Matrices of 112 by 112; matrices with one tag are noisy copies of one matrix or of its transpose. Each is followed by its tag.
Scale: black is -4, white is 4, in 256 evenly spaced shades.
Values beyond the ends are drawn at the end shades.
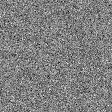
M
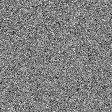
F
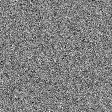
M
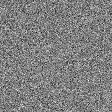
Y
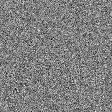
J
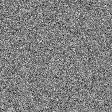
F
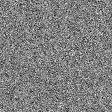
M
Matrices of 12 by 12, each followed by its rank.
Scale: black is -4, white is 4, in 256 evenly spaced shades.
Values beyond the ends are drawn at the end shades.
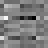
two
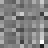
two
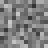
full rank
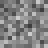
full rank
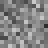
full rank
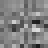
two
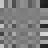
one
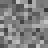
full rank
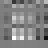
one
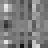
two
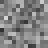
full rank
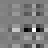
one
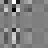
one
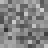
full rank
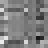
two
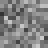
full rank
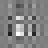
one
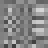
two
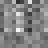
two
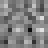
two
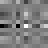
one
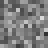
full rank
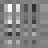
one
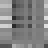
one
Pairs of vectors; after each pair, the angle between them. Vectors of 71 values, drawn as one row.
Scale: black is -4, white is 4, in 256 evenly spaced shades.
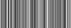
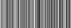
partly opposed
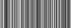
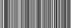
nearly parallel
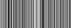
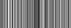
nearly opposite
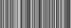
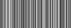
orthogonal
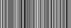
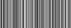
nearly opposite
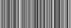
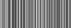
partly aligned
